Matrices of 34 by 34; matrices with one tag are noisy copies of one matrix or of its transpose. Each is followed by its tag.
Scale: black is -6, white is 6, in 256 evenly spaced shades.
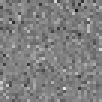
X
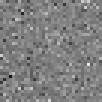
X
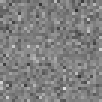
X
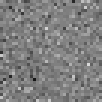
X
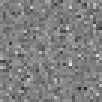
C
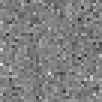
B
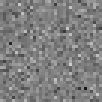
C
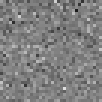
X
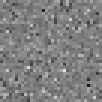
C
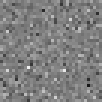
C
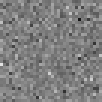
B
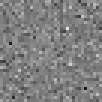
C
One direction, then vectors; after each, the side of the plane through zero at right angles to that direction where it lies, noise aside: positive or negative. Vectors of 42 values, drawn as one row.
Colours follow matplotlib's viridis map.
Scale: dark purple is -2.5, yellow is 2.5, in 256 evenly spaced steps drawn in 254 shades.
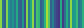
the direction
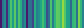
negative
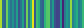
positive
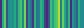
negative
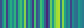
negative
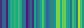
negative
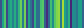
negative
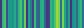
negative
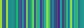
positive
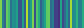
positive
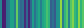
positive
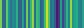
positive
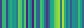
negative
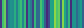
negative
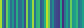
positive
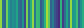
positive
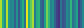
positive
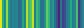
positive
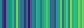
positive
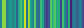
negative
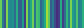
positive
